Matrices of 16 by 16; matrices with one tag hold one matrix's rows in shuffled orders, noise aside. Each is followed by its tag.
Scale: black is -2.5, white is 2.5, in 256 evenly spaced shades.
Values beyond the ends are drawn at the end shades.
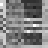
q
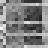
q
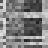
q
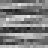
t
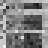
q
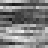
t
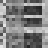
q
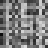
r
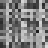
r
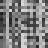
r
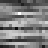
t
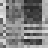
q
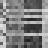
q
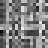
r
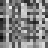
r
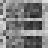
q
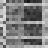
q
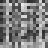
r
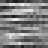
t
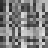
r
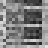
q
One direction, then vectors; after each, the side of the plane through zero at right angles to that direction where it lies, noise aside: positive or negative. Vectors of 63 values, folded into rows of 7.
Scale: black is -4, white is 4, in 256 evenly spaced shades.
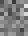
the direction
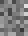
positive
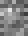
negative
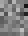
negative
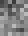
positive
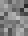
negative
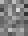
negative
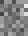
positive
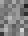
negative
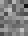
negative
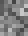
positive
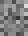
positive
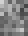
negative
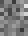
positive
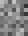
negative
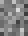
negative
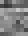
negative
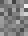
positive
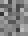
positive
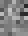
negative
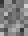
positive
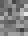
positive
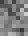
positive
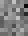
negative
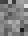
positive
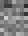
negative
